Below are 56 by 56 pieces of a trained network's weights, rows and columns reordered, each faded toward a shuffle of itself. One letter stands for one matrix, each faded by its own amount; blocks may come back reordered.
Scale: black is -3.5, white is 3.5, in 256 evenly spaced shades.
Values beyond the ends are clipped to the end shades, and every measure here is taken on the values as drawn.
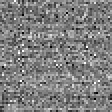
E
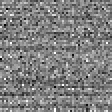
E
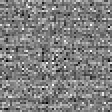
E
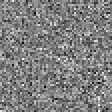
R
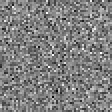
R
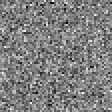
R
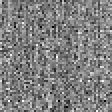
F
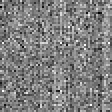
F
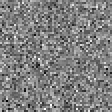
R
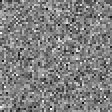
R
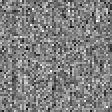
F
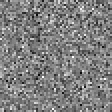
R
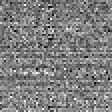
E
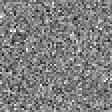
R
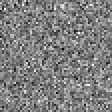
R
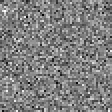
R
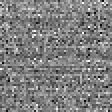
E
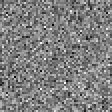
R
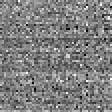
E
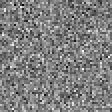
R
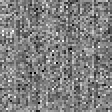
F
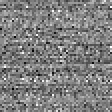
E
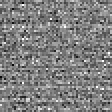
E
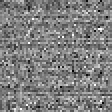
E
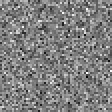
R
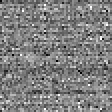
E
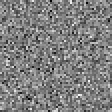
R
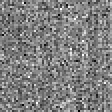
F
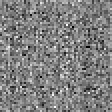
F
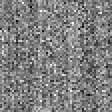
F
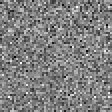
R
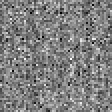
F
